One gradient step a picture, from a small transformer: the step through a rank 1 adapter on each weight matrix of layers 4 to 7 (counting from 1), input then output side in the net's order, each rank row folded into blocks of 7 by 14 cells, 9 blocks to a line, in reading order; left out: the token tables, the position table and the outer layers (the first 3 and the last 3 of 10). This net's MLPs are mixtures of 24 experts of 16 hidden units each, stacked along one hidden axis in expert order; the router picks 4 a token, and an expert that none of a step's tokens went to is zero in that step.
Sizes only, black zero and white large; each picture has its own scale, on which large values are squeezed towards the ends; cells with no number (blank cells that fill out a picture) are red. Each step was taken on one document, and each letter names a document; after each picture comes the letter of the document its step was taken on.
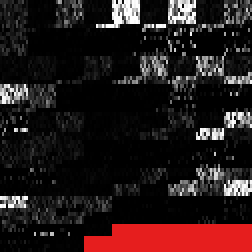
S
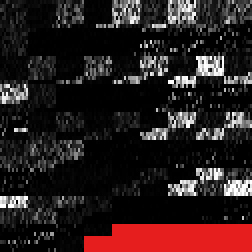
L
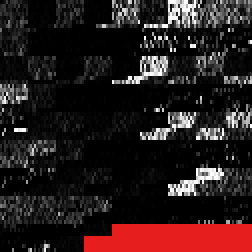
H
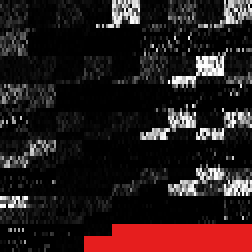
L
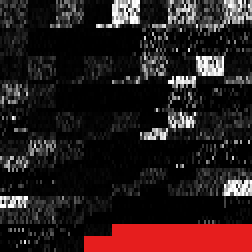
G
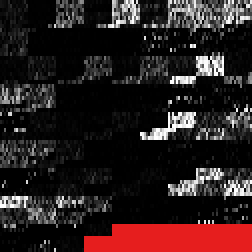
H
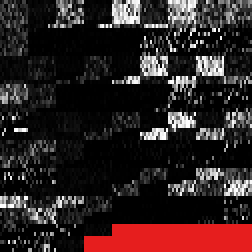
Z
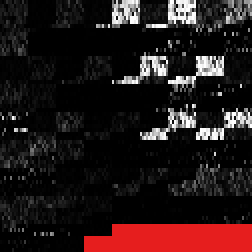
S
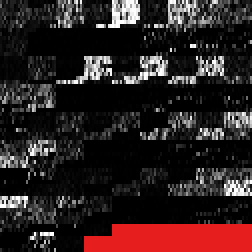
H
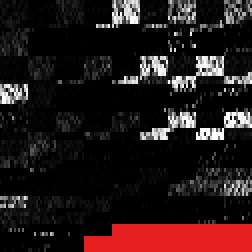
S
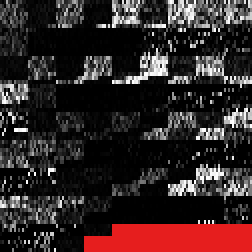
Z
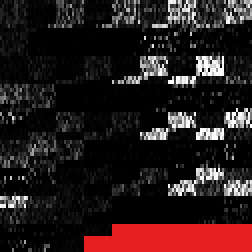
Z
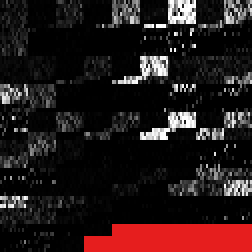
S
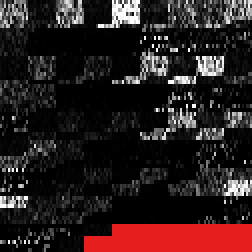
G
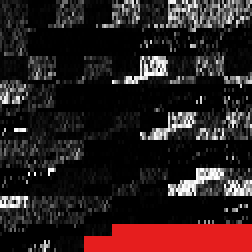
H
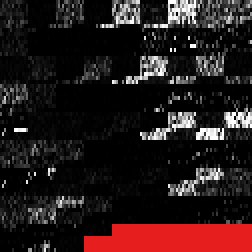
H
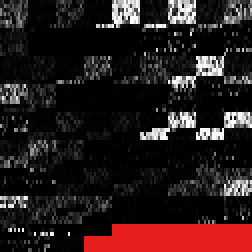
S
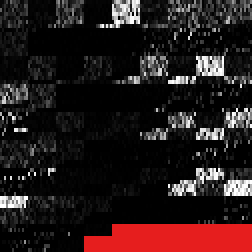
Z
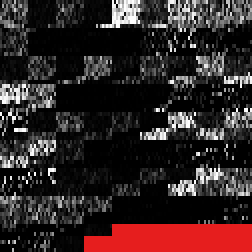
Z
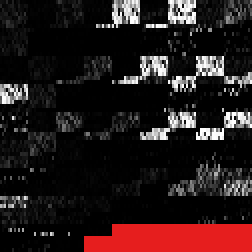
S
